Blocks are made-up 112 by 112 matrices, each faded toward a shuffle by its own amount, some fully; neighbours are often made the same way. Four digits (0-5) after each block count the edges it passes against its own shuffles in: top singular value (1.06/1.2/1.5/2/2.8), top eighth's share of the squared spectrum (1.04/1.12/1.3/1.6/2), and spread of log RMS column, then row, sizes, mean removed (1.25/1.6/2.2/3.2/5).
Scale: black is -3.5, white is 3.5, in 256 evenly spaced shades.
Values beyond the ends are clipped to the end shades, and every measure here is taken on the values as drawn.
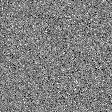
0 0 0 0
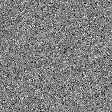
0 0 0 0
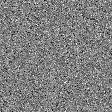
0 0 0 0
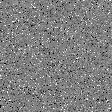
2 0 0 0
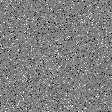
2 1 0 0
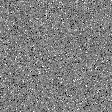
2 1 0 0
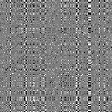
5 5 4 4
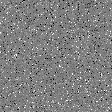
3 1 0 0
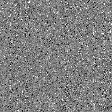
1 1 2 0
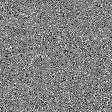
0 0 0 0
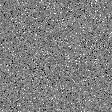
0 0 0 0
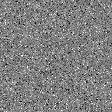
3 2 0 0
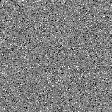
3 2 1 1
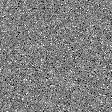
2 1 0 0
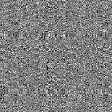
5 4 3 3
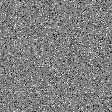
2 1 0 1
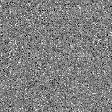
3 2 1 1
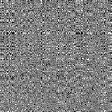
5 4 3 3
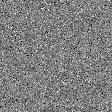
0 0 0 0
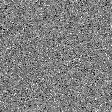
0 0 0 0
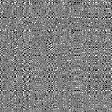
5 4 3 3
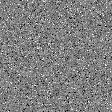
1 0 0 0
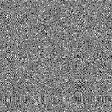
4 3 2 2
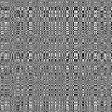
5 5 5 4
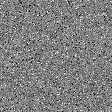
2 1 0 0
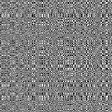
5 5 4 4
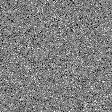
2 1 0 0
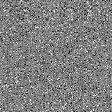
3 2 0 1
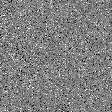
3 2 0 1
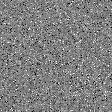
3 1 0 0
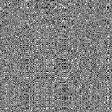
5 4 3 3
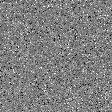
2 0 0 0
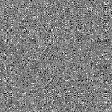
4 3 2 2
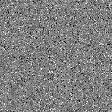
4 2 1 1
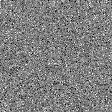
3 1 0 0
